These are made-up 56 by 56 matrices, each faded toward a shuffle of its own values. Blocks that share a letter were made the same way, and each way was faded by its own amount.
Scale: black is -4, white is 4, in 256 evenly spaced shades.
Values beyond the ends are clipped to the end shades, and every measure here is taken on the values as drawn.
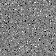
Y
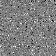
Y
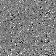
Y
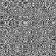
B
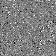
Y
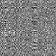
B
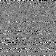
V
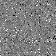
Y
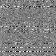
V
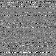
V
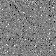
Y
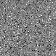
Y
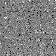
Y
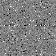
Y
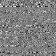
V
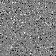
Y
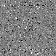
Y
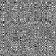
B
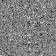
Y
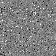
Y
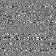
V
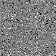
Y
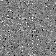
Y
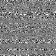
V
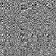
B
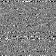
V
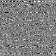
V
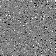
Y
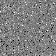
Y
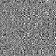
B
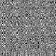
B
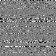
V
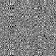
B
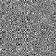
B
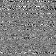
V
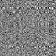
B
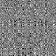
B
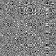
B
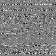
V
